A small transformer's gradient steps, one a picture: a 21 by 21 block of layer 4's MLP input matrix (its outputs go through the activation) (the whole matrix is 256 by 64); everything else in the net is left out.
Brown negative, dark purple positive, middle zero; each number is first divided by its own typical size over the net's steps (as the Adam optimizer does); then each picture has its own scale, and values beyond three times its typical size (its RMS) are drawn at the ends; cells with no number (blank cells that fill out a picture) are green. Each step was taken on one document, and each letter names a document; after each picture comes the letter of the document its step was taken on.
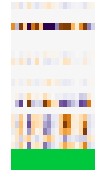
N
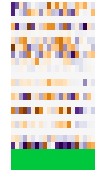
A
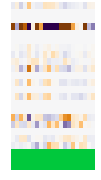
N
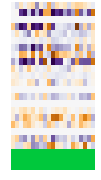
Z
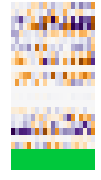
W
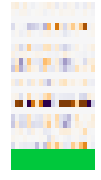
N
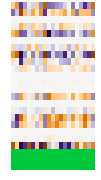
Z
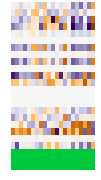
W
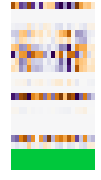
A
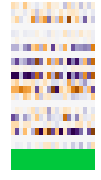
W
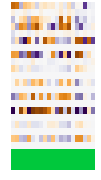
A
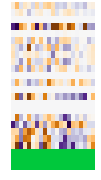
N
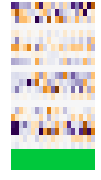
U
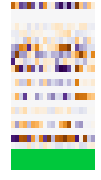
A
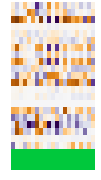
W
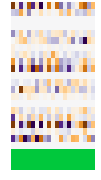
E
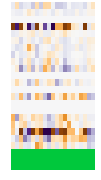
N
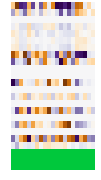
A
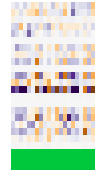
U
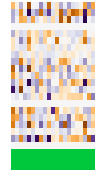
E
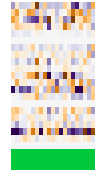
U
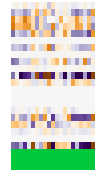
W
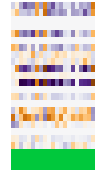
Z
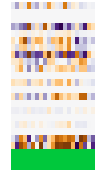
A
